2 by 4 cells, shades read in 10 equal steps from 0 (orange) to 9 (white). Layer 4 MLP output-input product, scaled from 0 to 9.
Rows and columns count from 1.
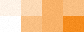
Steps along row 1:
down down up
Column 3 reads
3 3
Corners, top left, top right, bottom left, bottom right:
8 4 9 0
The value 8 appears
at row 1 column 1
